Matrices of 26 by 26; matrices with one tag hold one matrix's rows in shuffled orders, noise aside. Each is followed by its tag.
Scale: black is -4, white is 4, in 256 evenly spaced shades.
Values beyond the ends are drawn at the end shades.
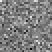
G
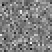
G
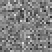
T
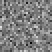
G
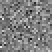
G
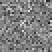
T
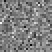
G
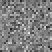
T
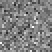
G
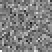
G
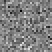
T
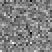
G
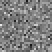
G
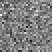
G
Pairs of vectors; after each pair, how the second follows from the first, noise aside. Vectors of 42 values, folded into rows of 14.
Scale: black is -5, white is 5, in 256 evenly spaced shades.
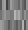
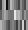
scaled up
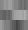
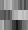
scaled up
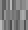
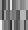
scaled up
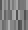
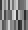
scaled up
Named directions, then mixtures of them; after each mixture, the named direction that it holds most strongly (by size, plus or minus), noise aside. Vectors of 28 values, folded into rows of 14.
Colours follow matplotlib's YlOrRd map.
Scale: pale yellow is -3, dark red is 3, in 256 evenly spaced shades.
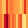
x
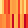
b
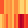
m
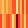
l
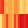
m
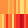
m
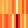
l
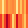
l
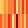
l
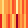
l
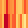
x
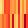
b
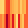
b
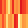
b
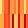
b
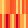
l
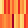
b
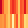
b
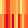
b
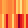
m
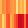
m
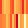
b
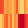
m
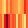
x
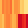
m
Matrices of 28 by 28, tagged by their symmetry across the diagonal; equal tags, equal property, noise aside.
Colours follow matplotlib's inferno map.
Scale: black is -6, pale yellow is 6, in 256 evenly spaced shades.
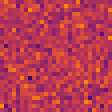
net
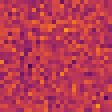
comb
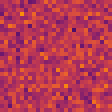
net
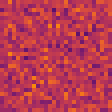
comb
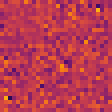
comb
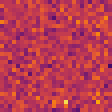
net
